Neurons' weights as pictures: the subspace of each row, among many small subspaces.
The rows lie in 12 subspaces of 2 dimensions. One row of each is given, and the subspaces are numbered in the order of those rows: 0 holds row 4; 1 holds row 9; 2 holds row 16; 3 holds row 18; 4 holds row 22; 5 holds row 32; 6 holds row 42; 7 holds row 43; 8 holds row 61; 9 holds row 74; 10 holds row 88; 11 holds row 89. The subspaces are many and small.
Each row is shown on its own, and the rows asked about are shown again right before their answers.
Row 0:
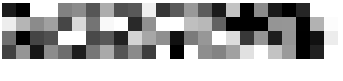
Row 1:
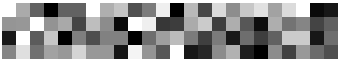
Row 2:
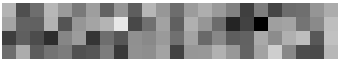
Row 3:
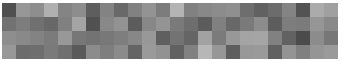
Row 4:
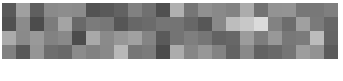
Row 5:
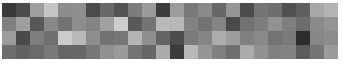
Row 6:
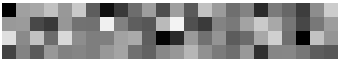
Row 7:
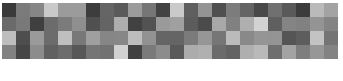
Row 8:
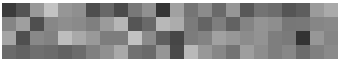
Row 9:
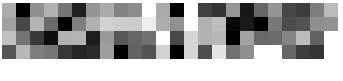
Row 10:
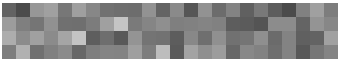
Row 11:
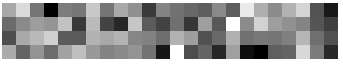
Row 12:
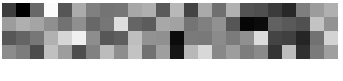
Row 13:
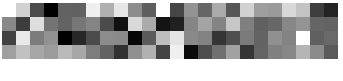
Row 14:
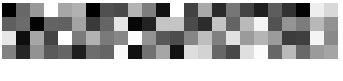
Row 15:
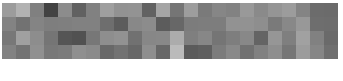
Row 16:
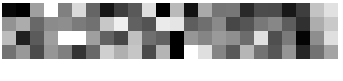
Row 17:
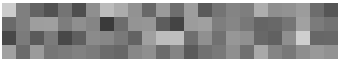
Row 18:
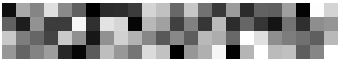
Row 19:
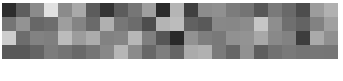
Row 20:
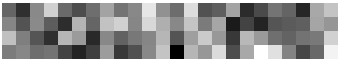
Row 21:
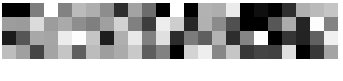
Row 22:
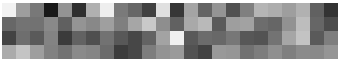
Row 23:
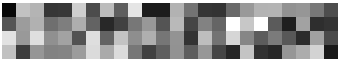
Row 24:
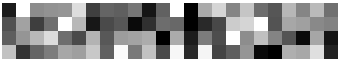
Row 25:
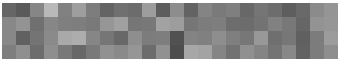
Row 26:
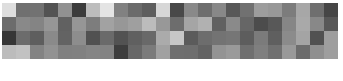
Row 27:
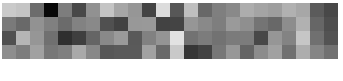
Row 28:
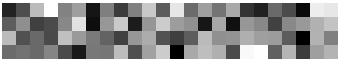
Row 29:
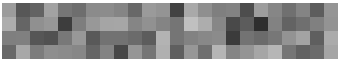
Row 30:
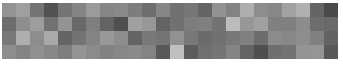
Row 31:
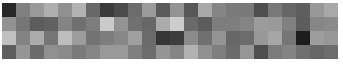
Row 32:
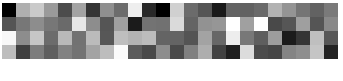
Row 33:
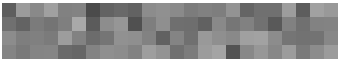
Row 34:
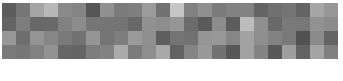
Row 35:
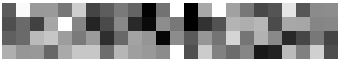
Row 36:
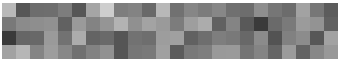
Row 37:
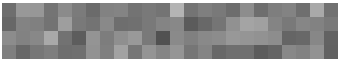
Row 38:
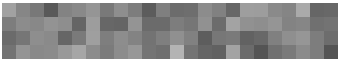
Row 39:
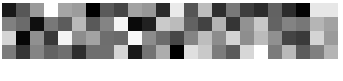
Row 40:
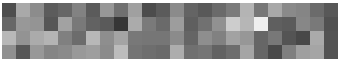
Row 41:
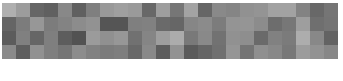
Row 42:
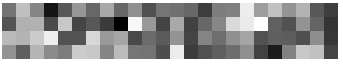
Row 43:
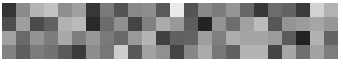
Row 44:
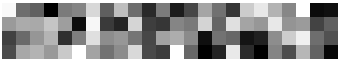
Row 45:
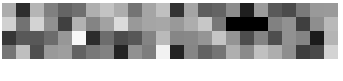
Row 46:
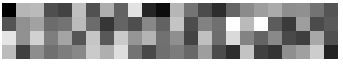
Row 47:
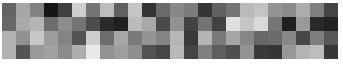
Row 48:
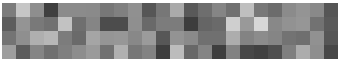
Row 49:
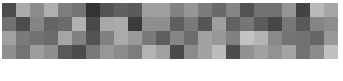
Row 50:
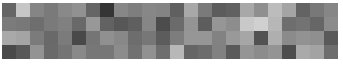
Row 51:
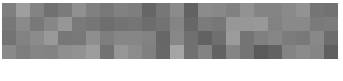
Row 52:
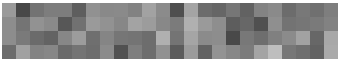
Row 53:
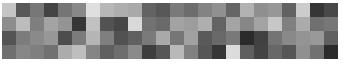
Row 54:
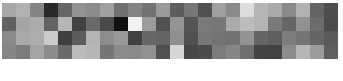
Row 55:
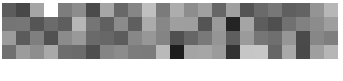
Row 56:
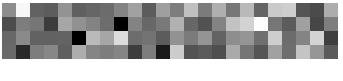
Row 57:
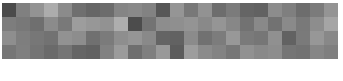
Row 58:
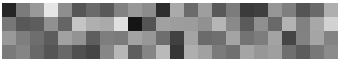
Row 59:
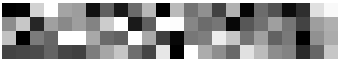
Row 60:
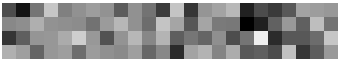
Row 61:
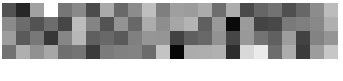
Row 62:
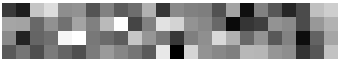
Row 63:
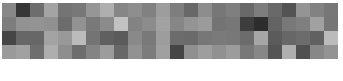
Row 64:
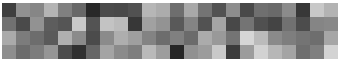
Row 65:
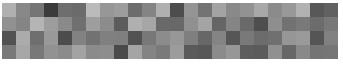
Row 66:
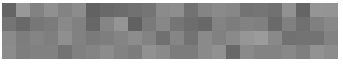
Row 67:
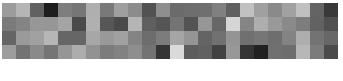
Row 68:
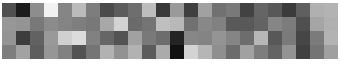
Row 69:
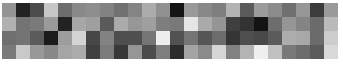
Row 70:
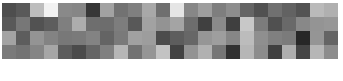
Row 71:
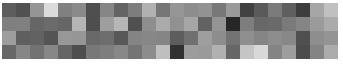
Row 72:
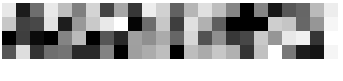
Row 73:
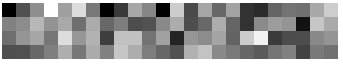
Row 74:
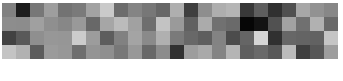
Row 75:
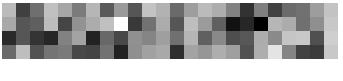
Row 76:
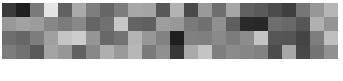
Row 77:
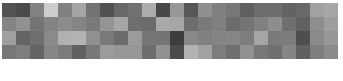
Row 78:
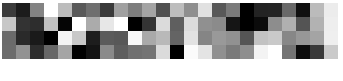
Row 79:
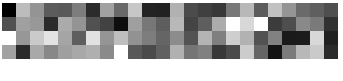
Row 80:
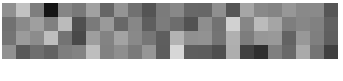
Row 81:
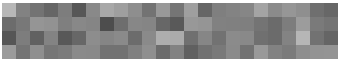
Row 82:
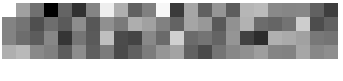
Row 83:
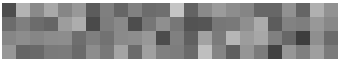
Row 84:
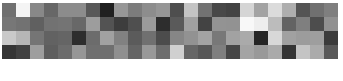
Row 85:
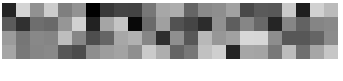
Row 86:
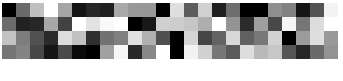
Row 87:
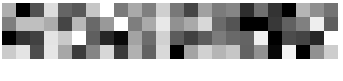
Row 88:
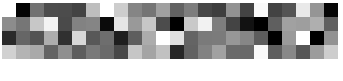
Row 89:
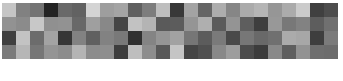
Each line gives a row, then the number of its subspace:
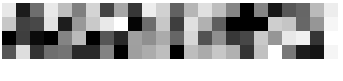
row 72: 6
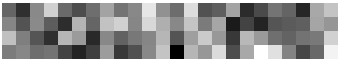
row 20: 1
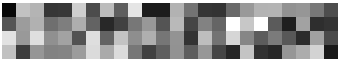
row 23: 5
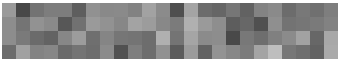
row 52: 1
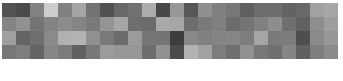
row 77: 2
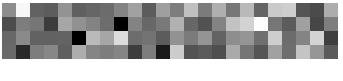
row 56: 10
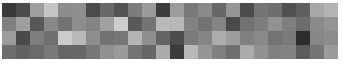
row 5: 0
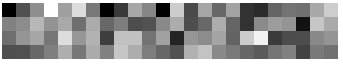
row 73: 9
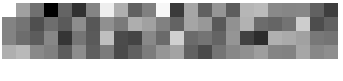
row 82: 9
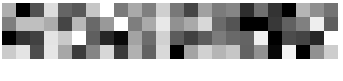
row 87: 4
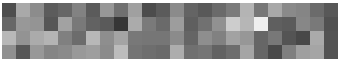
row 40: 6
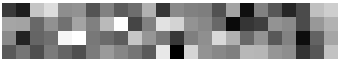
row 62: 0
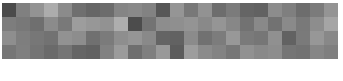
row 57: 5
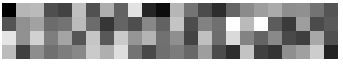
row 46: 5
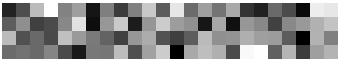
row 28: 7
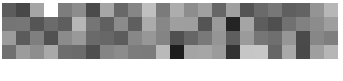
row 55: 8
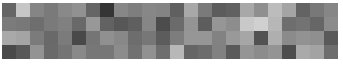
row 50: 9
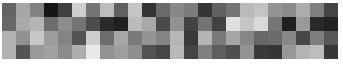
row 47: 5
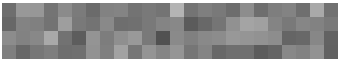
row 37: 8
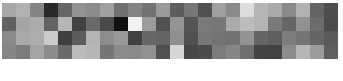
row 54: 6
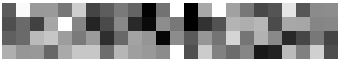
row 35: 3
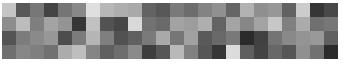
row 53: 3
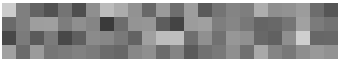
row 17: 10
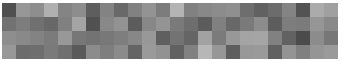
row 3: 1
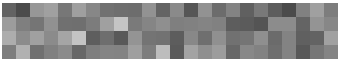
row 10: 10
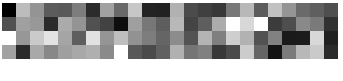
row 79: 6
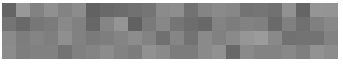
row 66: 3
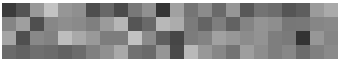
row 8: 0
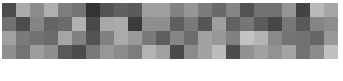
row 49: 3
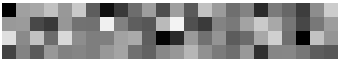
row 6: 10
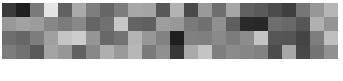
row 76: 4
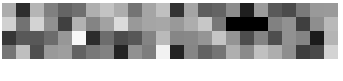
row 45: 0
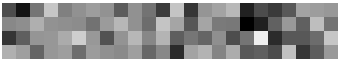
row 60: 9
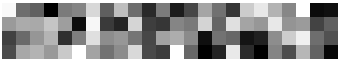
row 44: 1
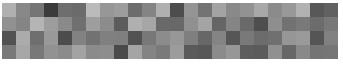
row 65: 11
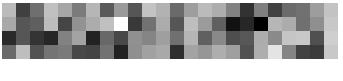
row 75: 6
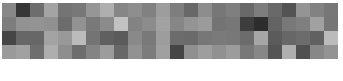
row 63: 4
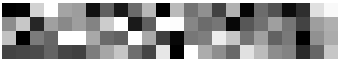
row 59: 0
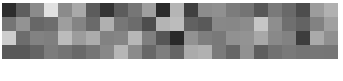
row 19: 2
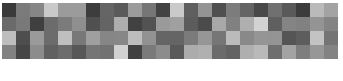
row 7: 11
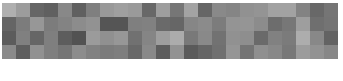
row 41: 10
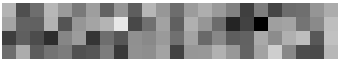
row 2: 6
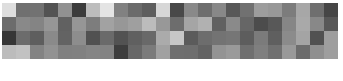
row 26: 4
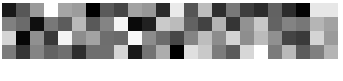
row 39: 11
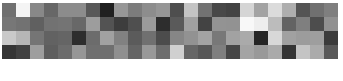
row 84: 9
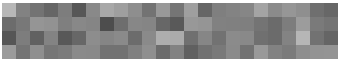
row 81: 10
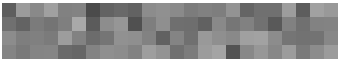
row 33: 3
